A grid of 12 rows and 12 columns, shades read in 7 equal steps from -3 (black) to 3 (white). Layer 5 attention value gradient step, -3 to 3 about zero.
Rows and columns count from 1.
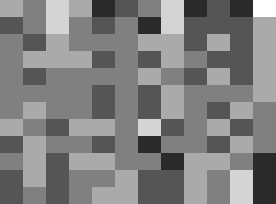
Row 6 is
0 0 0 0 -1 0 -1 1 0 0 0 1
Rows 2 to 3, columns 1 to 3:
-1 0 2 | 0 -1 1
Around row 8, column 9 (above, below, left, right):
0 0 -1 1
